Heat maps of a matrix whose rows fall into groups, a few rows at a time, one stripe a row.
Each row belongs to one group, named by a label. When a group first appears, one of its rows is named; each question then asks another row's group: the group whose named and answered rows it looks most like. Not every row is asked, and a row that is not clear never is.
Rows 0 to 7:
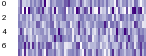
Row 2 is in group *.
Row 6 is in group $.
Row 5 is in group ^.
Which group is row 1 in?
$
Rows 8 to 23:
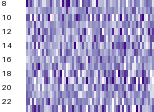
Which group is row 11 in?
^
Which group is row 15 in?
^
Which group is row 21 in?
^
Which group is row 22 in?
$
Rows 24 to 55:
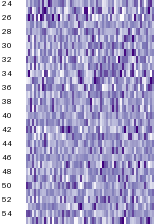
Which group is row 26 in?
$
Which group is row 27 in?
*
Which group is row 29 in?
^
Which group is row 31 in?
^
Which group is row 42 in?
^
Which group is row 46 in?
$
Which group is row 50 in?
^
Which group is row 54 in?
^
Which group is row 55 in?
$
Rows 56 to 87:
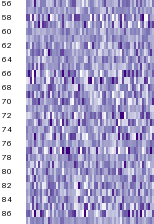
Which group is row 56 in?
^
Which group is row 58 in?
$
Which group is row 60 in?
^
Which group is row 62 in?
$
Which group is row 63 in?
*
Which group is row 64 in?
*
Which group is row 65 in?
$
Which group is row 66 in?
^
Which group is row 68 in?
*
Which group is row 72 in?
$
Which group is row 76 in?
^
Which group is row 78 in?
^
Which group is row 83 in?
$
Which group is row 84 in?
*
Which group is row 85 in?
$
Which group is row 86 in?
^
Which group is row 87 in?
*
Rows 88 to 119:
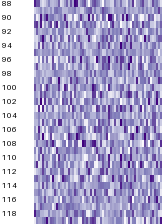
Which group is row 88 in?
^
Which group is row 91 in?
$
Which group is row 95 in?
^
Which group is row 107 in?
^
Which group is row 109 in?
*
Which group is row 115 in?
^
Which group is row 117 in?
*
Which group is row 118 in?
^
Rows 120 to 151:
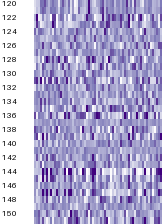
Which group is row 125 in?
^
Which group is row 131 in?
$
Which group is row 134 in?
$
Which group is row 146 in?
$
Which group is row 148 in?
$
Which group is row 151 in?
^
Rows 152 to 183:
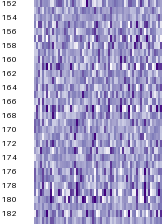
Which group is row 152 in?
*
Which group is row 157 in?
*
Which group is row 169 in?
^
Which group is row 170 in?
^
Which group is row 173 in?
*
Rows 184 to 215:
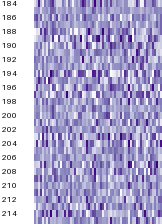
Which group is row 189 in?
$
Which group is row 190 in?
*
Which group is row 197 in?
*
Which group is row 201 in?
*
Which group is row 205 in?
*
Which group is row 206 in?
^
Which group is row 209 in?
$
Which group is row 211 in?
$
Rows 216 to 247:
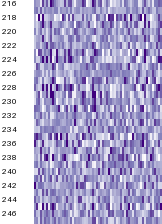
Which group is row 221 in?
^
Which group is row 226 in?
*
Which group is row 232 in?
*
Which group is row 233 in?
^
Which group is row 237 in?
*
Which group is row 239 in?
*
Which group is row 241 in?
$
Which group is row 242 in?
^
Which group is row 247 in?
$
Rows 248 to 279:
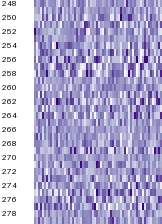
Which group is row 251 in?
$
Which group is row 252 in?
^
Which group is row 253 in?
^
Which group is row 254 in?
*
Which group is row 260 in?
*
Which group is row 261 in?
$
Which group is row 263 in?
*
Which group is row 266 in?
*
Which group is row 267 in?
$
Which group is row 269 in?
^
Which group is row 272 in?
^
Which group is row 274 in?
*
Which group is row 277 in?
$
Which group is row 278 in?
*
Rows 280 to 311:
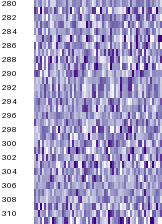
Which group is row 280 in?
*
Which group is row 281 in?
$
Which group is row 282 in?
*
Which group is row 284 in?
*
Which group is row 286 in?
*
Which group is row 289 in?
*
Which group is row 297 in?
*
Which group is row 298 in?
$
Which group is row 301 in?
^
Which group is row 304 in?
$
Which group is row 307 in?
^
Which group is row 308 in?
*
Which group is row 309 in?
$
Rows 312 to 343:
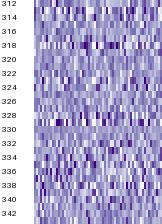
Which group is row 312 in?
*
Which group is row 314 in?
^
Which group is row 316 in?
*
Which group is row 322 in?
$
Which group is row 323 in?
^
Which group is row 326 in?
^
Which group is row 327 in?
$
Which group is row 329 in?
*
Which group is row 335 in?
^
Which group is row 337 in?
$
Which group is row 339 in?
$
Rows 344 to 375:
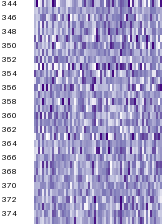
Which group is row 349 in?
*
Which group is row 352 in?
$
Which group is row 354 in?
$
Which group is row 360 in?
$
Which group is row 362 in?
$
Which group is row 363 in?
^
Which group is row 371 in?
*
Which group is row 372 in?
^
